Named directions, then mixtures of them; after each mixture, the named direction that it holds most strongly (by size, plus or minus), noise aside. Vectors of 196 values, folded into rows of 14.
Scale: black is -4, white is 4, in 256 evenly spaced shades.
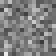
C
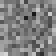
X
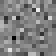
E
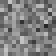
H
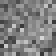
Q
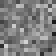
Q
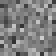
Q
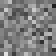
C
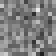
X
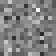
E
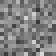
X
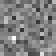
E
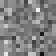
X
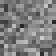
Q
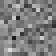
E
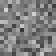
Q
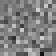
Q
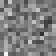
C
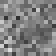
Q
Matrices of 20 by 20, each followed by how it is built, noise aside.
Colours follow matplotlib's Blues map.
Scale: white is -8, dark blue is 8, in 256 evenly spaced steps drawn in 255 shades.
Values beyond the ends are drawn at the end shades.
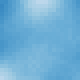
smooth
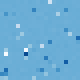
sparse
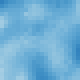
smooth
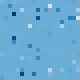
sparse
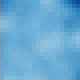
smooth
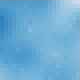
smooth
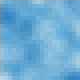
smooth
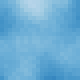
smooth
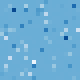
sparse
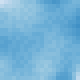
smooth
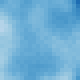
smooth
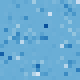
sparse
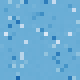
sparse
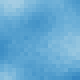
smooth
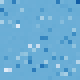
sparse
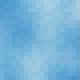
smooth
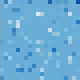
sparse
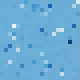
sparse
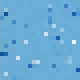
sparse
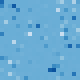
sparse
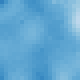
smooth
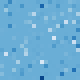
sparse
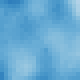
smooth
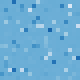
sparse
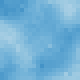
smooth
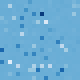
sparse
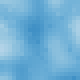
smooth
